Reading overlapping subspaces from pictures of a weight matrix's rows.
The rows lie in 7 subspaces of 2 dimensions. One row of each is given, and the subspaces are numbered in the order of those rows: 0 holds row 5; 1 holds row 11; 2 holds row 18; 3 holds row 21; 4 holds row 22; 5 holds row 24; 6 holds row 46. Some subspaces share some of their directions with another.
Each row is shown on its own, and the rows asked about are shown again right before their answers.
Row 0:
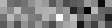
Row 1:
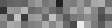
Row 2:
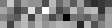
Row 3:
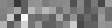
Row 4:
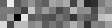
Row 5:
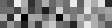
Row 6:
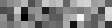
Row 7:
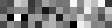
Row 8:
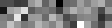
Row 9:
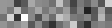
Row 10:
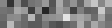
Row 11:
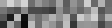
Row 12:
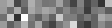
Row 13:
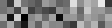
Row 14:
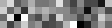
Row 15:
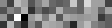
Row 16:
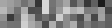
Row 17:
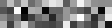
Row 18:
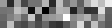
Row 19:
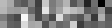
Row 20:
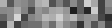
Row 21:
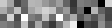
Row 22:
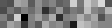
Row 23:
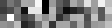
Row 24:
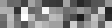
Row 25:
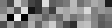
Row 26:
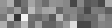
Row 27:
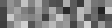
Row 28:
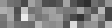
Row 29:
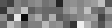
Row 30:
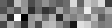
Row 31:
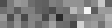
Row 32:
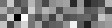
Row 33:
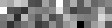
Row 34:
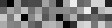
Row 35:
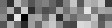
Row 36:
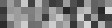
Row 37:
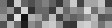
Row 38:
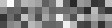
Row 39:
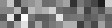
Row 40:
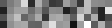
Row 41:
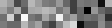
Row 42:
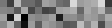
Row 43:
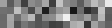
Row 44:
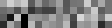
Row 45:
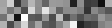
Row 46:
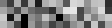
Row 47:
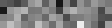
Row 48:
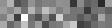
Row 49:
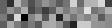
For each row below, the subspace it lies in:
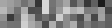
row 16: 4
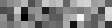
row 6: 5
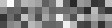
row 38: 1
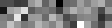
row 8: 0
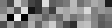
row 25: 4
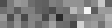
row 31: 3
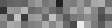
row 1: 0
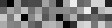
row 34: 1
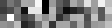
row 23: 4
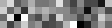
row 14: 0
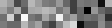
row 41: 3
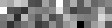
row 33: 0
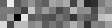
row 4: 3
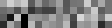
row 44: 1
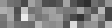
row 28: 5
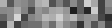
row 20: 3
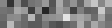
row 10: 2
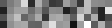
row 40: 6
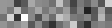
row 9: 2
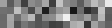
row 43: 2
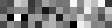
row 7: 5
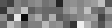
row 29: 0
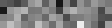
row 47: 0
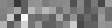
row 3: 1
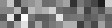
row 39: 6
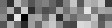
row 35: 5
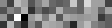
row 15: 3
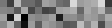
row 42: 6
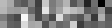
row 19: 4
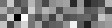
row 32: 3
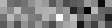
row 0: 3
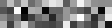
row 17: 5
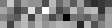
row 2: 2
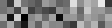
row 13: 6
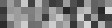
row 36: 6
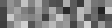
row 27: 6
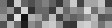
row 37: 5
